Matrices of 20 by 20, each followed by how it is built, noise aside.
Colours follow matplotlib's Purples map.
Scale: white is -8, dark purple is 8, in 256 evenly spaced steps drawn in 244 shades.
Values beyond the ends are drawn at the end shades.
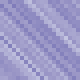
Toeplitz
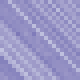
Toeplitz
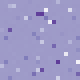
sparse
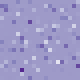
sparse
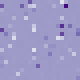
sparse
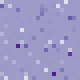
sparse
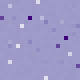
sparse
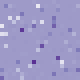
sparse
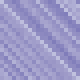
Toeplitz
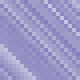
Toeplitz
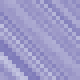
Toeplitz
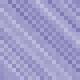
Toeplitz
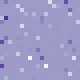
sparse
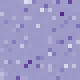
sparse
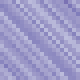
Toeplitz
